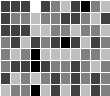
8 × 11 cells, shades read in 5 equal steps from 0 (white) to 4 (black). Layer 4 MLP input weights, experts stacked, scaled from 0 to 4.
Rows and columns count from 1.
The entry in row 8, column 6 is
3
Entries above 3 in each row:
1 0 0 1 1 1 0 1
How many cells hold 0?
1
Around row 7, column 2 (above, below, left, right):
3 2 3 2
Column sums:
19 18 18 18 15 18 16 20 16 17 14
